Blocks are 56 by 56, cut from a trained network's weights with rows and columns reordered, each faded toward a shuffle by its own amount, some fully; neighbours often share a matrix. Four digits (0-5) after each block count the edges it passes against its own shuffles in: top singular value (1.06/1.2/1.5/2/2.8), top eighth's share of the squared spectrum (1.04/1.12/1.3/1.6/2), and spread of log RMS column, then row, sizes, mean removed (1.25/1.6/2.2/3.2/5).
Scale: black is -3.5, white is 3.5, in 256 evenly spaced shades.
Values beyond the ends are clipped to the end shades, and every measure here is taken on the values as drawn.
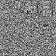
3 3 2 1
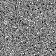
0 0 0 0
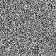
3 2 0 0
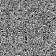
3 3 1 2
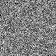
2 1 0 0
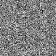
3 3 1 1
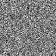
3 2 0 0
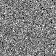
1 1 0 0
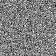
0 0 0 0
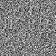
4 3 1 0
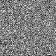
3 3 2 0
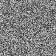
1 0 0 0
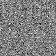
3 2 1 0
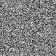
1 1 0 0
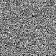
3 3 1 0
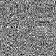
3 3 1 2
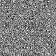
3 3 0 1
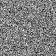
0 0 0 0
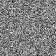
2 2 0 0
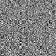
4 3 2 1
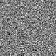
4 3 2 1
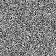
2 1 0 0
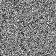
0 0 0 0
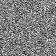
0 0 0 0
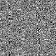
3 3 2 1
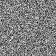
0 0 0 0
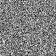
2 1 0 0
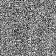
3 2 0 0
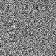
3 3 1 0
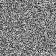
1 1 0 0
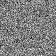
1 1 0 0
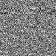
3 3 0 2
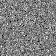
0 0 0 0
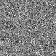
2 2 0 0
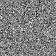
0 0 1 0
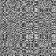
4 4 3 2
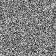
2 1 0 0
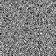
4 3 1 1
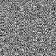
4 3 1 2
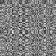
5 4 3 2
